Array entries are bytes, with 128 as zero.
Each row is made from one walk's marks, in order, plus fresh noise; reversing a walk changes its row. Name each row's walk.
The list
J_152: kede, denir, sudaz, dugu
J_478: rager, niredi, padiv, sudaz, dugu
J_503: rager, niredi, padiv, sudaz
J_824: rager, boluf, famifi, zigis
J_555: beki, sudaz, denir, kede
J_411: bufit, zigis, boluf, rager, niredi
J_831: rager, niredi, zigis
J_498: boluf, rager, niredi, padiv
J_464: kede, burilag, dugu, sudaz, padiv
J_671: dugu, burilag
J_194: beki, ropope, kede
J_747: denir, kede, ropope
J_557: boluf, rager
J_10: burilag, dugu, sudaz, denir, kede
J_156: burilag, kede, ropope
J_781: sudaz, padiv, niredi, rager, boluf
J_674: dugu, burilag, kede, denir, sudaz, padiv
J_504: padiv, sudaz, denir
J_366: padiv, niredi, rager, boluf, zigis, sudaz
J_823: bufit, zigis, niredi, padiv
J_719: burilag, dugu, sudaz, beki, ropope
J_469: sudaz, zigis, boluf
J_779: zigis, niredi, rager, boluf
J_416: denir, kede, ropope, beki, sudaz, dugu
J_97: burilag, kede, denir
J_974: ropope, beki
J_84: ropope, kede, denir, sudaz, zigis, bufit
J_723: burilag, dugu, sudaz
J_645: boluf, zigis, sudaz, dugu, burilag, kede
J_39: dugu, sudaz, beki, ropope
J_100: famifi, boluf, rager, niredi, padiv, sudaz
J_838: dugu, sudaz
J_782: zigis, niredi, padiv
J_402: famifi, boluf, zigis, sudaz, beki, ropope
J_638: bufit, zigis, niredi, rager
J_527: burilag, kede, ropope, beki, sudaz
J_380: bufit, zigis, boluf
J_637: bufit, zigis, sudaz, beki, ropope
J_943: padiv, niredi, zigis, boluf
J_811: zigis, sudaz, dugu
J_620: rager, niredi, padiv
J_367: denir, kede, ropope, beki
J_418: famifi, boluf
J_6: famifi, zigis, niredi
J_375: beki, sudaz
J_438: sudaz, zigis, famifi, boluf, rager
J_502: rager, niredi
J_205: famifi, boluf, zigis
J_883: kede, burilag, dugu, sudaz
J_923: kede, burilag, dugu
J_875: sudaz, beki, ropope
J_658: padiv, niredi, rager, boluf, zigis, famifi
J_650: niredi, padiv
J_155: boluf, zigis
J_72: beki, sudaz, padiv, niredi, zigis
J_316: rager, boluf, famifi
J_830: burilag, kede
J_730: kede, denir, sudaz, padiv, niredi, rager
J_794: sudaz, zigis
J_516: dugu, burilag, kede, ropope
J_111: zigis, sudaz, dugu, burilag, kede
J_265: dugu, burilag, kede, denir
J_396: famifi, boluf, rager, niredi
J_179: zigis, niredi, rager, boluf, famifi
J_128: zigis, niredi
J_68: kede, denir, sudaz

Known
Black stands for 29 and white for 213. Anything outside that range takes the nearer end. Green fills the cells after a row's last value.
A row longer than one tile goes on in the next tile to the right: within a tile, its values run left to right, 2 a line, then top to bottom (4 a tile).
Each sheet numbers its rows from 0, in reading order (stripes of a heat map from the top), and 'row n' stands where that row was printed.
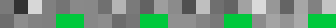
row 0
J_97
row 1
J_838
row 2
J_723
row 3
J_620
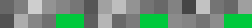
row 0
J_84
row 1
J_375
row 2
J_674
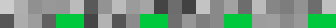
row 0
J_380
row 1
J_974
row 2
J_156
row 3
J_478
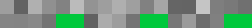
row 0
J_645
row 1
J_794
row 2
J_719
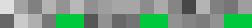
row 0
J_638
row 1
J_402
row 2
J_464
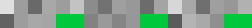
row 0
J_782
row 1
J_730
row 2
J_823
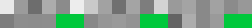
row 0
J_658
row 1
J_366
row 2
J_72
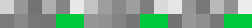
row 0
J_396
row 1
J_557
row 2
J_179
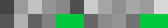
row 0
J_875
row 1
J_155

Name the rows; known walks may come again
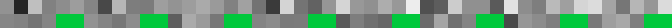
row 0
J_923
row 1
J_464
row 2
J_794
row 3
J_10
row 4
J_205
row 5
J_527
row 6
J_6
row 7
J_779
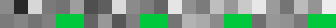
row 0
J_265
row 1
J_416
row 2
J_831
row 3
J_179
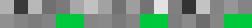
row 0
J_671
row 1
J_100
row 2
J_516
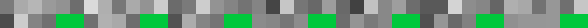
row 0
J_637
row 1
J_411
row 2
J_84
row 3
J_674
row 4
J_156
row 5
J_747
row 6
J_781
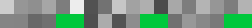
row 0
J_316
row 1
J_194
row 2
J_811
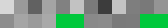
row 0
J_620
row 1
J_883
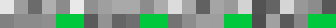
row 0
J_658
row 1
J_402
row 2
J_943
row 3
J_367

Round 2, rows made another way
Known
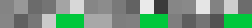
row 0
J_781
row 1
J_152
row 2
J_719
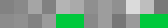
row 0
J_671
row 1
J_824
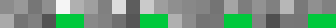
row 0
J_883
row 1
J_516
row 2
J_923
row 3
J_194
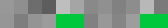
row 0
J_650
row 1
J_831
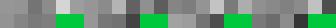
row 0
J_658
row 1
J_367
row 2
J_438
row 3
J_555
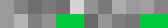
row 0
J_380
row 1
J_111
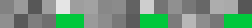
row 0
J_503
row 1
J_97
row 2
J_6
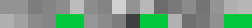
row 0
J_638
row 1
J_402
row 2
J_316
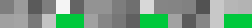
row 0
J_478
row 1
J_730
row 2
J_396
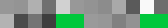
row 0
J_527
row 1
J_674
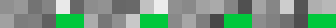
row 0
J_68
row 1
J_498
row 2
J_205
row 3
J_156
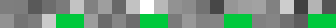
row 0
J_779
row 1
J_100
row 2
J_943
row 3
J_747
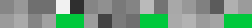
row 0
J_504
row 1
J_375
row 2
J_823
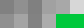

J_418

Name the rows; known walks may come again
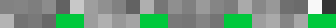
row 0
J_557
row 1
J_782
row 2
J_830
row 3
J_504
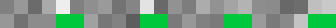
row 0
J_838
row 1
J_68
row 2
J_645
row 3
J_620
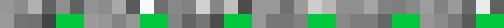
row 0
J_367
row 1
J_674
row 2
J_39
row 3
J_366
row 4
J_974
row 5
J_265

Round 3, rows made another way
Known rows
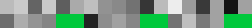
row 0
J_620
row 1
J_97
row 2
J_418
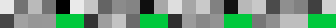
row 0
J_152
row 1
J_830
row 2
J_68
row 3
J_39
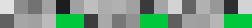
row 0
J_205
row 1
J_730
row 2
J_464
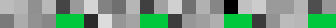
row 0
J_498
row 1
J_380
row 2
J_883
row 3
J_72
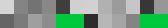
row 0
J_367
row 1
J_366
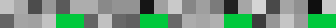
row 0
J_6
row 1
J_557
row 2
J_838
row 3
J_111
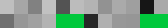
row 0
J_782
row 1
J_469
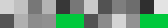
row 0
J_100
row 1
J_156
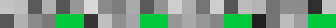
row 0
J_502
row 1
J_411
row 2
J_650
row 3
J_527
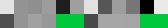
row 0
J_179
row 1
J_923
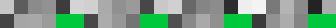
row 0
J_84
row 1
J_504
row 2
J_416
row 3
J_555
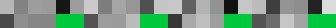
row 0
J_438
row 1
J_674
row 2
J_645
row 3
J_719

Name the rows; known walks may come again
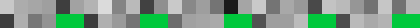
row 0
J_730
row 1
J_503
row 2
J_838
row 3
J_674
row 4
J_823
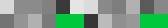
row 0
J_747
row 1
J_411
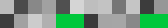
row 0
J_637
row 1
J_831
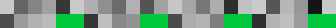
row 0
J_402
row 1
J_638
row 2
J_478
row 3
J_645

